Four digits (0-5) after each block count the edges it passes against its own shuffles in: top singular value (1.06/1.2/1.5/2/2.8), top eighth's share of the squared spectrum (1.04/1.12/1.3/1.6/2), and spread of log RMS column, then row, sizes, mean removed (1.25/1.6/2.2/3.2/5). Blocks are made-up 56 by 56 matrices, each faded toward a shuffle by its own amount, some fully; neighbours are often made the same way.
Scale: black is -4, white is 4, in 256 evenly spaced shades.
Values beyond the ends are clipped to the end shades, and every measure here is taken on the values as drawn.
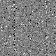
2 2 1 0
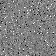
0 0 0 0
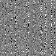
2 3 3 0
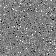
0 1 0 0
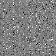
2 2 2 0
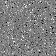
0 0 0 0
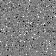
2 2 0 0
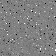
0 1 0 0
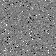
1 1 0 0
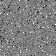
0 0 0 0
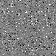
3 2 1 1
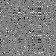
3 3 1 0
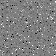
2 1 0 0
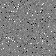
2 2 0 0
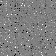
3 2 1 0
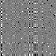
5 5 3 2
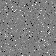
0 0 0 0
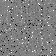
2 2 0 0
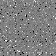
3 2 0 0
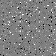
3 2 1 0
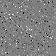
2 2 0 1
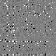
4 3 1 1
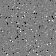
2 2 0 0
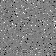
2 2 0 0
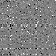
4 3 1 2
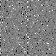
3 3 1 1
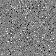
2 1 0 0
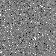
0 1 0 0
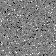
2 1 0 0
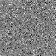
3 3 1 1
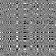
5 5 3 3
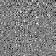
4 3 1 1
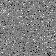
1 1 0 0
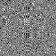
4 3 2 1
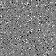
3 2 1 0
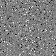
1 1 0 0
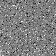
0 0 0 0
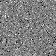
2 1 0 0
